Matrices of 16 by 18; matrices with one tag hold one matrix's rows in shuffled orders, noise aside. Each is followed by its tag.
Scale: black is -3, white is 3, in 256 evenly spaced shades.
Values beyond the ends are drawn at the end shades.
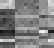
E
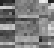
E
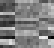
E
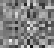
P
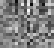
P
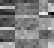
E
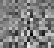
P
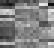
E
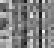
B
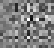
P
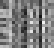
B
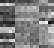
E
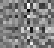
P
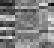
E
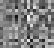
P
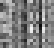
B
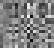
P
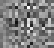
P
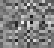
P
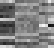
E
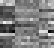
E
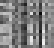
B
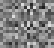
P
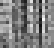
B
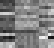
E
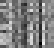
B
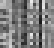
B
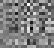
P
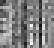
B
